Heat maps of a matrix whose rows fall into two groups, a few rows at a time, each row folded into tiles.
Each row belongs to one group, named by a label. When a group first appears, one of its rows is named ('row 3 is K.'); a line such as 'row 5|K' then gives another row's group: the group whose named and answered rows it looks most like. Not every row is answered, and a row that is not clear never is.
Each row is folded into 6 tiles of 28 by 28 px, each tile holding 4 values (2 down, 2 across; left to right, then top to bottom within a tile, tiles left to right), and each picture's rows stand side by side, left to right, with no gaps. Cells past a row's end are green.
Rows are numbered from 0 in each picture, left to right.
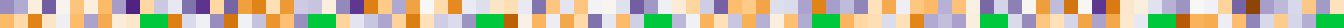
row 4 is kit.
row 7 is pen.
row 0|kit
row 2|pen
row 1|pen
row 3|pen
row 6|kit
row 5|pen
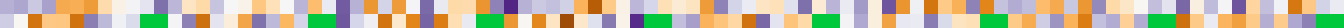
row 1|kit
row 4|kit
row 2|kit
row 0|kit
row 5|kit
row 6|pen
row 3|pen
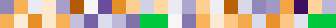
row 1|kit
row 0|pen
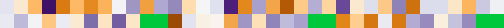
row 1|pen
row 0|kit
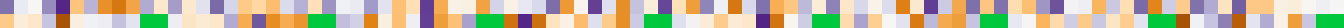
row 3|kit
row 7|pen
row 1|kit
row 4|kit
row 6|kit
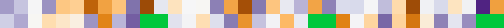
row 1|kit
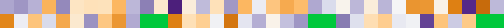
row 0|pen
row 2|kit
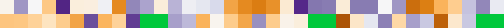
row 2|pen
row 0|pen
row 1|kit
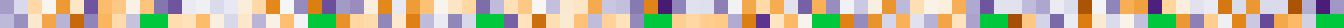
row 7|pen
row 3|kit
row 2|pen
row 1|kit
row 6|pen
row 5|pen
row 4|kit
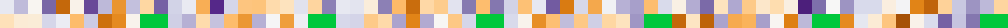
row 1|kit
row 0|kit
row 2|kit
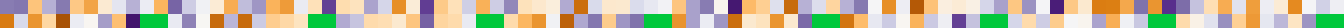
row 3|pen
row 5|pen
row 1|kit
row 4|pen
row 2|kit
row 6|kit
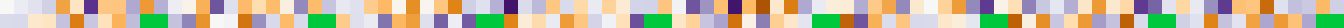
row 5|pen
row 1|kit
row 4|pen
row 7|kit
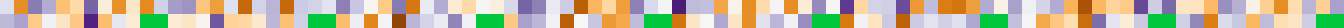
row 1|pen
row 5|pen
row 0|kit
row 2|pen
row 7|kit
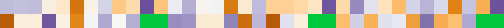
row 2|kit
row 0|pen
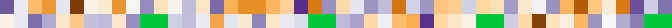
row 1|kit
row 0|pen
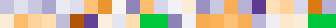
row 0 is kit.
